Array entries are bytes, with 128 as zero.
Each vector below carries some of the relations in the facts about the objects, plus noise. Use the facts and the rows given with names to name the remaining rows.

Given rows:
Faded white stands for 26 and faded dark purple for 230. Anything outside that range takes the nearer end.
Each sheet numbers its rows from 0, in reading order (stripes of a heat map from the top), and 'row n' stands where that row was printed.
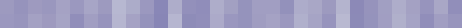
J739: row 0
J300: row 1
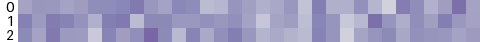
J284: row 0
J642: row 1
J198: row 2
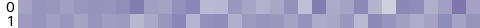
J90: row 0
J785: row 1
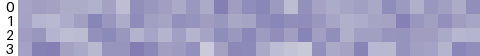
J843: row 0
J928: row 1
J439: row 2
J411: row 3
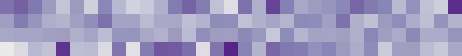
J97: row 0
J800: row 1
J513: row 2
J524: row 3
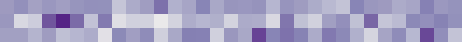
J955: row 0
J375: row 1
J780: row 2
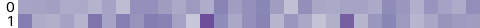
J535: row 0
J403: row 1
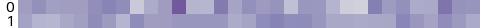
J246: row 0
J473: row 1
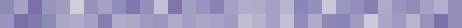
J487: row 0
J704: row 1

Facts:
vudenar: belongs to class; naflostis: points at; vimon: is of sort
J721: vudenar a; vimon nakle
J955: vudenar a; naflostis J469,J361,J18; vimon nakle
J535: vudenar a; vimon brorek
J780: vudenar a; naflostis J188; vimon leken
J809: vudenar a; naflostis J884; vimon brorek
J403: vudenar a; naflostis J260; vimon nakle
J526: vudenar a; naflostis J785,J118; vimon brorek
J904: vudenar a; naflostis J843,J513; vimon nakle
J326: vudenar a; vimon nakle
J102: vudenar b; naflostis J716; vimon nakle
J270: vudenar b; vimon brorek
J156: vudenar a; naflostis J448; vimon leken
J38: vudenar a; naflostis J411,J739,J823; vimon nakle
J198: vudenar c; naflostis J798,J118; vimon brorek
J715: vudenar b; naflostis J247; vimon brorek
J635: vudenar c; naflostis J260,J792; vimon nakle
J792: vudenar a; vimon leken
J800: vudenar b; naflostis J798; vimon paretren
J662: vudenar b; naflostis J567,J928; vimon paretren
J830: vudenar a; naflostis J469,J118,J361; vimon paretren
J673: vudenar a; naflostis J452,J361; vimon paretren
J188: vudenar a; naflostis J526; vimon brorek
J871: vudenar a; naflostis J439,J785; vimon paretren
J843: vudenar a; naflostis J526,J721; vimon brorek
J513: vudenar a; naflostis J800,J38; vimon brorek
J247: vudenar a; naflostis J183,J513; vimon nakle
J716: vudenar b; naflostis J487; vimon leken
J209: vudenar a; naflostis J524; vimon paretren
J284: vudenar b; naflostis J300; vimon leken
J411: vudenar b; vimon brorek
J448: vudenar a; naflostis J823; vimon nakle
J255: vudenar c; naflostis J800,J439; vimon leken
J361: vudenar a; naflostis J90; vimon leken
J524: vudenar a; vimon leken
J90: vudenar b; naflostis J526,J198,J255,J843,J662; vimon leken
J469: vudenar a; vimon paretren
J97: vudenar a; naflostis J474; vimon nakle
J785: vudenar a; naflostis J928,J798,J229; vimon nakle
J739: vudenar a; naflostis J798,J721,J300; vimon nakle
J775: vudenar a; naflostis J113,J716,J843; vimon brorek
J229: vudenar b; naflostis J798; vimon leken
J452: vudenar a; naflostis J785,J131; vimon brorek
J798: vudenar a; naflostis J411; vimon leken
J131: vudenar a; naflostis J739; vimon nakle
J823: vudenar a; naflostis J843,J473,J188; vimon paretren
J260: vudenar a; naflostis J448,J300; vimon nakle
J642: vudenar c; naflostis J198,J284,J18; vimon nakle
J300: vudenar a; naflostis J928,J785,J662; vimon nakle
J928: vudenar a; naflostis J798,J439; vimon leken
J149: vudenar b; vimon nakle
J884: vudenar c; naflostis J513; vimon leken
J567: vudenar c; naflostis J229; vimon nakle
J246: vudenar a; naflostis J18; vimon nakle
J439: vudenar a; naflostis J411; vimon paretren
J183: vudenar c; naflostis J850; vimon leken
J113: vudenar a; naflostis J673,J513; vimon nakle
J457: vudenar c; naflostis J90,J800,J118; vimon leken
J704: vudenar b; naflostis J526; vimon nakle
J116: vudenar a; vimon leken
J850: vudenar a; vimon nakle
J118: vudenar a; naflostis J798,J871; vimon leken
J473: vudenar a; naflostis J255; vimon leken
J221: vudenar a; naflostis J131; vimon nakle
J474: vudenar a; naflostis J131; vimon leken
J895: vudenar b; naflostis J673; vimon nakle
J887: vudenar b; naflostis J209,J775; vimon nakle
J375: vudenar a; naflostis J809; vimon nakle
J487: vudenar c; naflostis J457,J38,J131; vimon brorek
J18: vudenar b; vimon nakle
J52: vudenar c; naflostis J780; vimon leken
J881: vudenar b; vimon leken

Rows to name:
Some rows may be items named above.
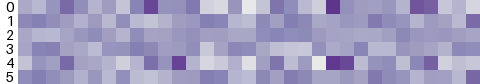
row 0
J183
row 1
J221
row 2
J116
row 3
J411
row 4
J850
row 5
J221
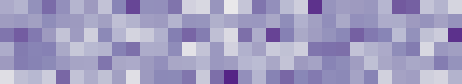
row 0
J183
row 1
J904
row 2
J97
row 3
J715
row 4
J149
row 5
J209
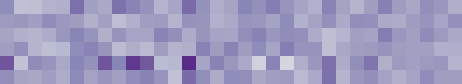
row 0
J156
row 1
J904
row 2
J361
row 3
J830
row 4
J635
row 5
J448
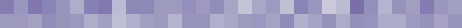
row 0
J642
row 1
J904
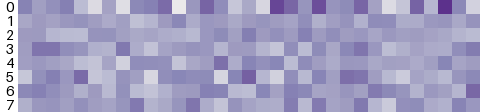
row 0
J52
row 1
J113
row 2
J823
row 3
J102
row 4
J188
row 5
J887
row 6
J221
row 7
J716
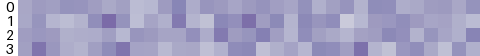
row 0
J113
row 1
J469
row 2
J452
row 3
J800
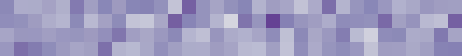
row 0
J260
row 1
J474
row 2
J881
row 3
J895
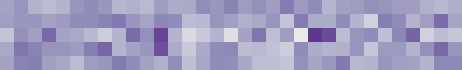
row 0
J673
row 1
J284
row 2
J850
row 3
J18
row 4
J270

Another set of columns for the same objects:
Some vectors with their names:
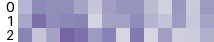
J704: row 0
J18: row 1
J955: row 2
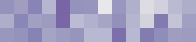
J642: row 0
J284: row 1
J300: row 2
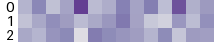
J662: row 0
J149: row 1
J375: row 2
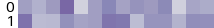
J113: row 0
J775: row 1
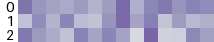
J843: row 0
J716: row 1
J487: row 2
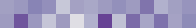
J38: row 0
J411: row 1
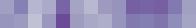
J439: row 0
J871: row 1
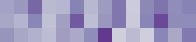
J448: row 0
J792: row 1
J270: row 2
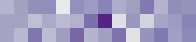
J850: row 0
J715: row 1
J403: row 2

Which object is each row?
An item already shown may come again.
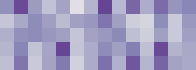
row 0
J411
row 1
J149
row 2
J704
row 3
J662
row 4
J800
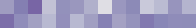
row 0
J567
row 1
J526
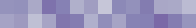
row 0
J361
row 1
J823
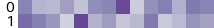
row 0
J809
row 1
J198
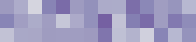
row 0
J673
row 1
J513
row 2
J881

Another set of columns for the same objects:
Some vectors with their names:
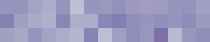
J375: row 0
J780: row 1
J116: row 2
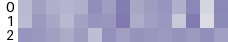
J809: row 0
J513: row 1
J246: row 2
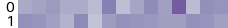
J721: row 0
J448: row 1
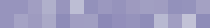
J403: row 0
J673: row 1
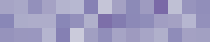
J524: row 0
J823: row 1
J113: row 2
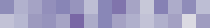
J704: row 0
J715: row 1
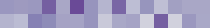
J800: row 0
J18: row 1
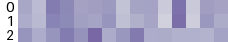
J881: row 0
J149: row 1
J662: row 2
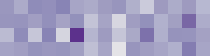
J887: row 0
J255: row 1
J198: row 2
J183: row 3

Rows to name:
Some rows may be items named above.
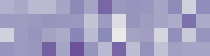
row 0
J775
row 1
J52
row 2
J487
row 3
J800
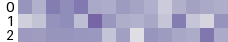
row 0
J716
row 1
J270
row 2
J52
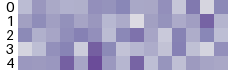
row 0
J452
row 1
J567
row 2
J704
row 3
J411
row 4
J800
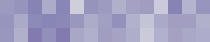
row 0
J474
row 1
J284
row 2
J716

